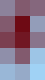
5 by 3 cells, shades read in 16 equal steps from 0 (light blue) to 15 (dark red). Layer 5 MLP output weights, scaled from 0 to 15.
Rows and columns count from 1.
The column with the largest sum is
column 2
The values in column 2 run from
3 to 15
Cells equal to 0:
1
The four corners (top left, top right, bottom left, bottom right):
6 8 2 0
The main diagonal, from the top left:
6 15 7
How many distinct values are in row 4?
3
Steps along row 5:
up down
